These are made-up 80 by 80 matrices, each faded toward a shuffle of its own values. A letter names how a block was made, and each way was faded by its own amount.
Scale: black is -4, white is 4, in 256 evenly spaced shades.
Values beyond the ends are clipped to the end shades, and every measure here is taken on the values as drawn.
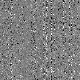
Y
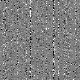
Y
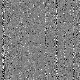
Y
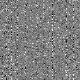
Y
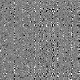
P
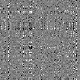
P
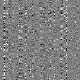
P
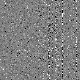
Y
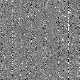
Y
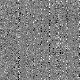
Y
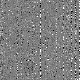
Y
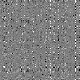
P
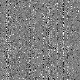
Y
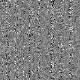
Y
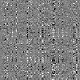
P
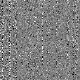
Y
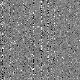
Y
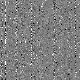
Y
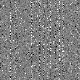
Y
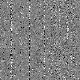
Y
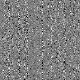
Y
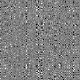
P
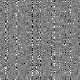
P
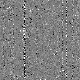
Y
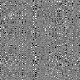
P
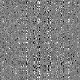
P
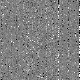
Y
